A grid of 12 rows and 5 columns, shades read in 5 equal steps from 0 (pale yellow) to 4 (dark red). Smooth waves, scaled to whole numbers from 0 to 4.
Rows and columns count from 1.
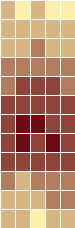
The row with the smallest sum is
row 1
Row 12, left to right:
1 1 0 1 1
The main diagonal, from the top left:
1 1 2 2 2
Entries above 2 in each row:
0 0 0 0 3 5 5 5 5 0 0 0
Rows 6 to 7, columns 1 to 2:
3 3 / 3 4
